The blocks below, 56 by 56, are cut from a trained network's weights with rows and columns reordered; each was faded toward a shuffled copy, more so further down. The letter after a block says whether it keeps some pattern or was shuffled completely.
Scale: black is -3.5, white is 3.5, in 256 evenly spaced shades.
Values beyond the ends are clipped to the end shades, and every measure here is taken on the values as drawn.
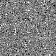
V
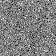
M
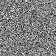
M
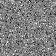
M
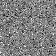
M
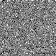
V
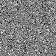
M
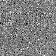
V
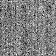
V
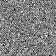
M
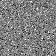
M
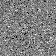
M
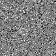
V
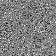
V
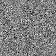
M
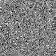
V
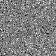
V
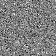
M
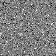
V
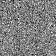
M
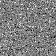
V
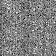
V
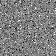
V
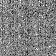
V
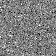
M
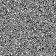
M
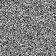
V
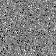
V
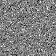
M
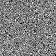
V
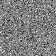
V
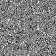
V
